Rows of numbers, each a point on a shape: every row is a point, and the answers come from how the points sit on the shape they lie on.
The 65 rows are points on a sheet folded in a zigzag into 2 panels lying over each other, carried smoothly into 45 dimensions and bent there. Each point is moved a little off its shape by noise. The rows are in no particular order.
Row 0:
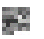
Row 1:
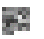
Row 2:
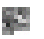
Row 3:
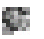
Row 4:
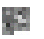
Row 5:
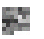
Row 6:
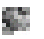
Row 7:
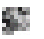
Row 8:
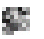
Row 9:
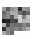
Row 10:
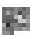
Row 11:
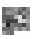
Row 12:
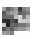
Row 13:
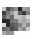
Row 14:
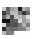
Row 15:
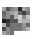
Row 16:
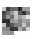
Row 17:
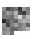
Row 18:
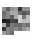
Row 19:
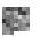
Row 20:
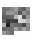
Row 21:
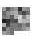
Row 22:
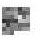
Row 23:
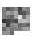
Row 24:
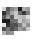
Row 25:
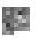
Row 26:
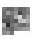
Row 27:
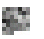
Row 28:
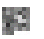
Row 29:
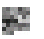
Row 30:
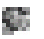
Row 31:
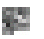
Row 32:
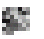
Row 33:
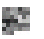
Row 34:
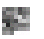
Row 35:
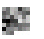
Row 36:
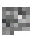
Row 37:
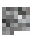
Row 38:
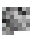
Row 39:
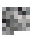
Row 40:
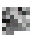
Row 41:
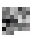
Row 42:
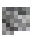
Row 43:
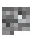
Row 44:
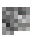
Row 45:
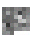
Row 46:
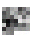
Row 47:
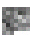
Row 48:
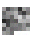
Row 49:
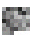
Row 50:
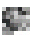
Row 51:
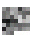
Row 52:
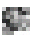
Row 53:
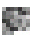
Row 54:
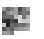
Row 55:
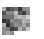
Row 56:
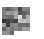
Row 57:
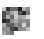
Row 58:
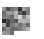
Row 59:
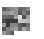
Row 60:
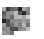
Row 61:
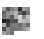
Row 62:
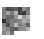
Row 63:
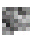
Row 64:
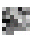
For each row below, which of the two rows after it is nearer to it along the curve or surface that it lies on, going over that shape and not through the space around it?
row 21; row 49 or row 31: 49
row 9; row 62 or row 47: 62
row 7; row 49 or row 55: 55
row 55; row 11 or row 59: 11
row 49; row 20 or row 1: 1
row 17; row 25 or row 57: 57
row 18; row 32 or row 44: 32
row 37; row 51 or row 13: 51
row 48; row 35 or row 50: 35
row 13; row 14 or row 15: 14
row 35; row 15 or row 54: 15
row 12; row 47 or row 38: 47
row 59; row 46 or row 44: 46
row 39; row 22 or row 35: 22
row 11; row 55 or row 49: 55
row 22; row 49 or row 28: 49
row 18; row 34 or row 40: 40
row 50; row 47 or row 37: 47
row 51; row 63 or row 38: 38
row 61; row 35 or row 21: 21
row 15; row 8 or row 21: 21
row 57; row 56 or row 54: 56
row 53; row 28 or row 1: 28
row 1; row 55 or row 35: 35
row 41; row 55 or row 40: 40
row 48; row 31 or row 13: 13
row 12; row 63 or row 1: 63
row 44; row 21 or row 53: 53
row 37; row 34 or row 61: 61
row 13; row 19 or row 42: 42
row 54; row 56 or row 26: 26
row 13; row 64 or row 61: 64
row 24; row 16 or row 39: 16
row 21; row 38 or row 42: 38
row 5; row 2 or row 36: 36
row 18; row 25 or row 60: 60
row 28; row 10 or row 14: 10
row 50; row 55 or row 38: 55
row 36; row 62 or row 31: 62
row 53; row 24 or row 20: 24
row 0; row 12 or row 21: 21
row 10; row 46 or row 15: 46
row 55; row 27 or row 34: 34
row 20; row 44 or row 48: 44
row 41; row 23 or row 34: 23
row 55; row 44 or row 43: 44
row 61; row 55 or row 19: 19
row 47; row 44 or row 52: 44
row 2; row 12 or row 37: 12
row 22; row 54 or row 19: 19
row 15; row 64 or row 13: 64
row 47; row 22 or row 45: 45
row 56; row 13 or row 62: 62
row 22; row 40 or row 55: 40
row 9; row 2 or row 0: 0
